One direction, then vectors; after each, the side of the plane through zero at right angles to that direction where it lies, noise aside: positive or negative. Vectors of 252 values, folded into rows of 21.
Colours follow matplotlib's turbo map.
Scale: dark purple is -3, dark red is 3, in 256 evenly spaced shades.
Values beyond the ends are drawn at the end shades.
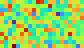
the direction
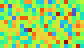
negative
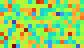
positive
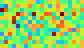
negative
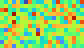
negative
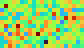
positive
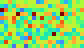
negative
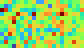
negative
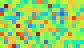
positive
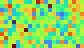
positive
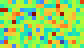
negative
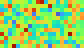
positive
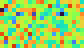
positive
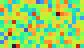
negative
